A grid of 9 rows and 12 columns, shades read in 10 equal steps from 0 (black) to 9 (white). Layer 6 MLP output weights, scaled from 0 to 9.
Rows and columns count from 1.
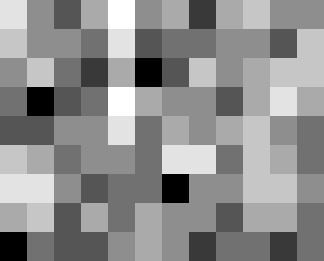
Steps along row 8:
up down up down up down same down up same down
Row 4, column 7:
5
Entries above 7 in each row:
2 1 0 2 1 2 2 0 0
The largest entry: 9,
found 2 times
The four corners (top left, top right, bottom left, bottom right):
8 5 0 4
